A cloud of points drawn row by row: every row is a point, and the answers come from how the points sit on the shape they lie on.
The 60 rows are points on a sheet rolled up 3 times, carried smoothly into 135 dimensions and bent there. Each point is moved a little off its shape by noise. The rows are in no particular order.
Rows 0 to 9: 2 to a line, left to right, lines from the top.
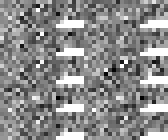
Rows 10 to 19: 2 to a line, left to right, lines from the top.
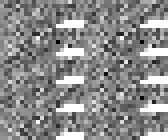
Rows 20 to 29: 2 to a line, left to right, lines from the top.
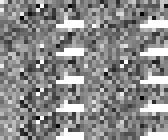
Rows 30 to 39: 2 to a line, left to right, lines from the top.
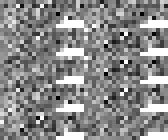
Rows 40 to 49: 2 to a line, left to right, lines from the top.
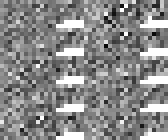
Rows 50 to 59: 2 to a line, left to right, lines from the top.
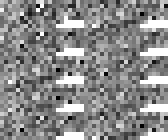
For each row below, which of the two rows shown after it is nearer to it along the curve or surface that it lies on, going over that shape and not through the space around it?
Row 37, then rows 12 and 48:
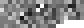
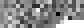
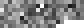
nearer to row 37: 48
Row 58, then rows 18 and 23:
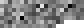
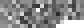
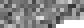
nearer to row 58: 23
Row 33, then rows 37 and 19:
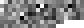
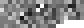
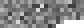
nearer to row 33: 37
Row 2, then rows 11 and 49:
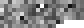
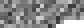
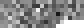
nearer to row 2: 11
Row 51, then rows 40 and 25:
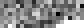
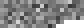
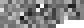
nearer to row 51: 25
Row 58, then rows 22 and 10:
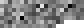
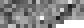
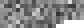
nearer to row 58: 22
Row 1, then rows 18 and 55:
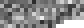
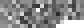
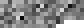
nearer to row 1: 55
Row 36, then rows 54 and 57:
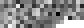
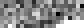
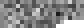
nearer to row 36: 54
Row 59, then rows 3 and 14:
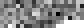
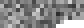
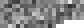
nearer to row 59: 14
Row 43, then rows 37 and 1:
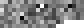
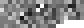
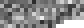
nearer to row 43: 37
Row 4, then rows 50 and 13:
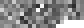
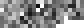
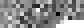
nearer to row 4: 13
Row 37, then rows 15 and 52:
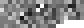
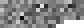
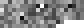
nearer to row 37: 52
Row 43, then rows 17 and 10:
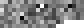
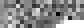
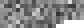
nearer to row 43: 17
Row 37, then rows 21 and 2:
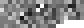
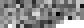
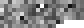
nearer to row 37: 2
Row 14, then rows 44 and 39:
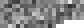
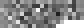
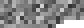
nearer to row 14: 39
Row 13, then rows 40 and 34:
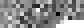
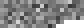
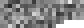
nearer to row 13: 34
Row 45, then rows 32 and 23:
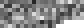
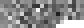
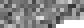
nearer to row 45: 23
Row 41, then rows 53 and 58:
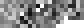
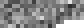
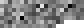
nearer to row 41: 58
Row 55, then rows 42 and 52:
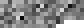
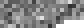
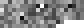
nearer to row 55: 52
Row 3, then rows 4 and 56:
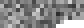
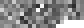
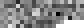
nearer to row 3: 4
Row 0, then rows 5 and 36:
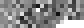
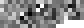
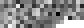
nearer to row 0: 36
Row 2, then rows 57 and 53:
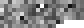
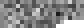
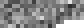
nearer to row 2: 53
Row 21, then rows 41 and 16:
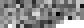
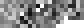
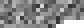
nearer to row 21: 41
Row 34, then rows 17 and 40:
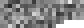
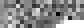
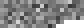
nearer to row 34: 17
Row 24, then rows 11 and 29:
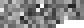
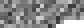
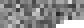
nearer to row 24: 11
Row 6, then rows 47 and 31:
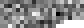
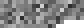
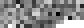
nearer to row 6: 31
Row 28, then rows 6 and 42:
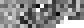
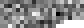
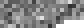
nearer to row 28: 6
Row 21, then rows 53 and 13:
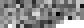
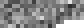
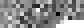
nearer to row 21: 13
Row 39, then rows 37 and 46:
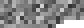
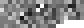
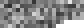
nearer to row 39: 46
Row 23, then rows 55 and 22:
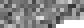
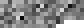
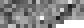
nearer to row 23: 55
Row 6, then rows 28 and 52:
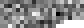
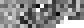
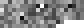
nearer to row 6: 28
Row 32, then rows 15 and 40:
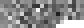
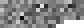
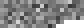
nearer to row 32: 15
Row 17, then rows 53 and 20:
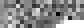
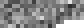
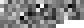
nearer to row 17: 53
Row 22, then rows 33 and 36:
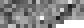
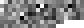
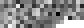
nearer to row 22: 36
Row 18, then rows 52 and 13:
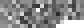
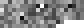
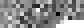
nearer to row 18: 13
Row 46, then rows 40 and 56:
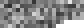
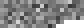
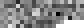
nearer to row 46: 56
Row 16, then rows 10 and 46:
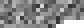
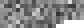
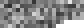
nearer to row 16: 46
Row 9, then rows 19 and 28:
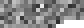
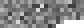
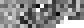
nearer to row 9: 19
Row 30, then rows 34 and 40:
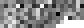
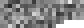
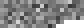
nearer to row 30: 34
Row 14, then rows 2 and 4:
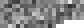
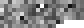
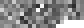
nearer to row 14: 4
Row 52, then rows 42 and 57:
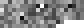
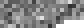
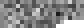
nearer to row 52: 42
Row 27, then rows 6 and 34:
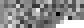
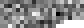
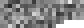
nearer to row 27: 34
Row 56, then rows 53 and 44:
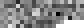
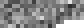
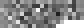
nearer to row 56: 53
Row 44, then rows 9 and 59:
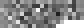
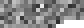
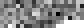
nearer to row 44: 9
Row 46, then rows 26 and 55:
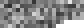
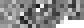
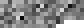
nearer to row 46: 26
